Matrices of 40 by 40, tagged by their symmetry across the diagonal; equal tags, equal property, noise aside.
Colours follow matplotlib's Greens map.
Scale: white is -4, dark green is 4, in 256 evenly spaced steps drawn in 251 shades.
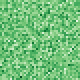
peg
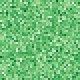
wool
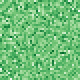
wool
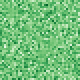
peg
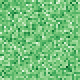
wool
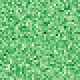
peg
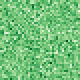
peg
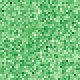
wool
